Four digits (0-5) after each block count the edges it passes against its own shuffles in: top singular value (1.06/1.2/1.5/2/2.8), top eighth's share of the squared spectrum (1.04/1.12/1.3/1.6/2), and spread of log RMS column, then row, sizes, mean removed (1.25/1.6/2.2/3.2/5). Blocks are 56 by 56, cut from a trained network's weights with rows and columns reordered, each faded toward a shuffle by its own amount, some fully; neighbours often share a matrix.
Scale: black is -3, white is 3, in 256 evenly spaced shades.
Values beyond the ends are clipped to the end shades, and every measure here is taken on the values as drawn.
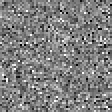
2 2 0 1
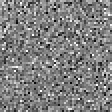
1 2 0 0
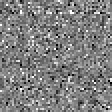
2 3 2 1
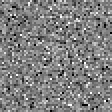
0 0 0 0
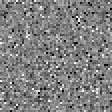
0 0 0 0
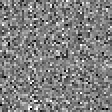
2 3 2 1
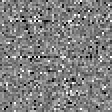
2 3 1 2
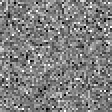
1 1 0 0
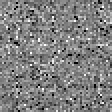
2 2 1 0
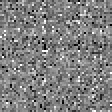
2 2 2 0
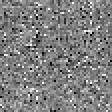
2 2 1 0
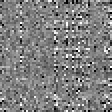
3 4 3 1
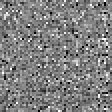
2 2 2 0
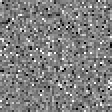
0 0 0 0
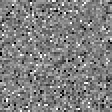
0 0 0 0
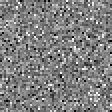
1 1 0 0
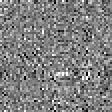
3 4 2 2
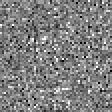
2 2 1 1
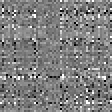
3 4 3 3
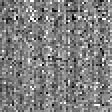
3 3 1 2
